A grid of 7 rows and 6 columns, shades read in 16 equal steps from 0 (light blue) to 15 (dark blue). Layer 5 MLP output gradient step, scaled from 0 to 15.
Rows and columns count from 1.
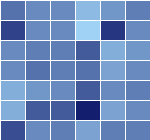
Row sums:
34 43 38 39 37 48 42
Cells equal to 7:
8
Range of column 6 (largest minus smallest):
2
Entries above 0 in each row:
6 5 6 6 6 6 6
